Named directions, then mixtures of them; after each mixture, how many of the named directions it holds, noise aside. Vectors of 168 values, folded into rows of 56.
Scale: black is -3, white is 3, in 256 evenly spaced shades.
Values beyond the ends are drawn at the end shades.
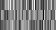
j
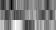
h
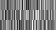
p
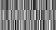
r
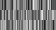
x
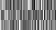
three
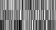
three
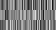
three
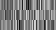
two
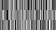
three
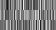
two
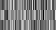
two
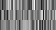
two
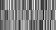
one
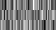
one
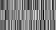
three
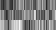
two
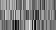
two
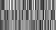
one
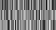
two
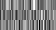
three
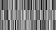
three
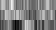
one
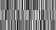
two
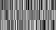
three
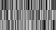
two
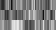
two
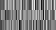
two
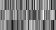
three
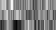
two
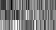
three
